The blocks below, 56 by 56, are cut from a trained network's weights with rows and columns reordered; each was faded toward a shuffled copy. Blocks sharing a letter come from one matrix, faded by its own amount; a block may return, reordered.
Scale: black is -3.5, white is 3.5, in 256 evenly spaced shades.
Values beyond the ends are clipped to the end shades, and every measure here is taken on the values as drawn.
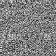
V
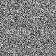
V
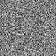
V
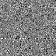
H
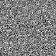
H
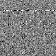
H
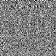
V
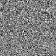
H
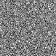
V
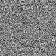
V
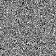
H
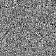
H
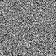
V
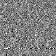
H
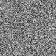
V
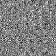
V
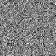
V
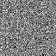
V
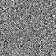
H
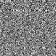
V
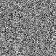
V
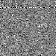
H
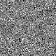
H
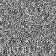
V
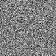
V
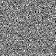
H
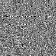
H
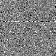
H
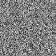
V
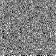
H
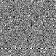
H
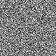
V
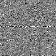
H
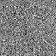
V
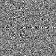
H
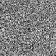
V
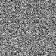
V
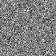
H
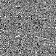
H
